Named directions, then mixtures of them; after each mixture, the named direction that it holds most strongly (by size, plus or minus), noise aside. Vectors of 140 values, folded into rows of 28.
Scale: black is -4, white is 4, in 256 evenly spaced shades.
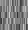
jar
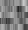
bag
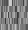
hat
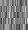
jar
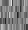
hat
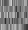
hat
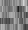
bag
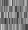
hat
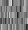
hat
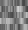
bag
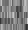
bag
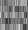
bag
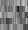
bag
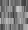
bag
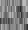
bag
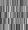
jar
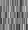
jar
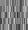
jar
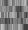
bag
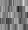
bag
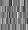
jar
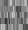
bag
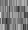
bag
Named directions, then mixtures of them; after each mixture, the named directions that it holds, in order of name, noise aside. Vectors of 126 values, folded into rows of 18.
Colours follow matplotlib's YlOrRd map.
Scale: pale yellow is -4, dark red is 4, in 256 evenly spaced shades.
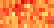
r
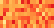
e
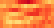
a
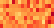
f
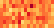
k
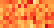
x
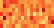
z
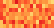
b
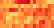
a, b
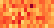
k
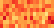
f, r, z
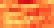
a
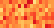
x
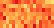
a, b, z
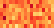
b, k, z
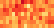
r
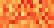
e, k, x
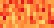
r, z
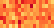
b, k, r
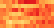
a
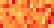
f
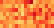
a, x, z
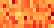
b, f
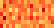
k, z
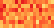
b, r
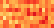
a, z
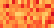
f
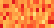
f, x, z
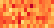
k
